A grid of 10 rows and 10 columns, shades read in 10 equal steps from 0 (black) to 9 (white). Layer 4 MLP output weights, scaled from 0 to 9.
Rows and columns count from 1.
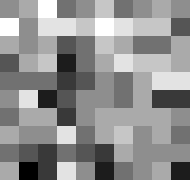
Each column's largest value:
9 8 9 8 7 9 8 7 8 8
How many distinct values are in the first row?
5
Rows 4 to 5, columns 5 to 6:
4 6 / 3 5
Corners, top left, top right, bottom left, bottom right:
5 5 6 1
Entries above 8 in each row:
1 2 0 0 0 0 0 0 0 0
